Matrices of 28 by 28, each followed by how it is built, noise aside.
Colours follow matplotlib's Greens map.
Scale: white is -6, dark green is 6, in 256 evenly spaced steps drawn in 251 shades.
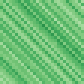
Toeplitz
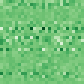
uneven rows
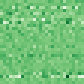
uneven rows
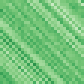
Toeplitz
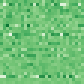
uneven rows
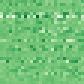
uneven rows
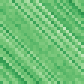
Toeplitz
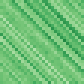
Toeplitz
